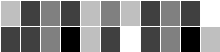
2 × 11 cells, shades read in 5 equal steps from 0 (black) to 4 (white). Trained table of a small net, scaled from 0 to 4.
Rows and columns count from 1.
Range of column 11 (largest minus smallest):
1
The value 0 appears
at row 2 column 4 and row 2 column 10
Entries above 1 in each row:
7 5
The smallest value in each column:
1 1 2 0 3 1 3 1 2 0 3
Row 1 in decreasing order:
4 3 3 3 2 2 2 1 1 1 1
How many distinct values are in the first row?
4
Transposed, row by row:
3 1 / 1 1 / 2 2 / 1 0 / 3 3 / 2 1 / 3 4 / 1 1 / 2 2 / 1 0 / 4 3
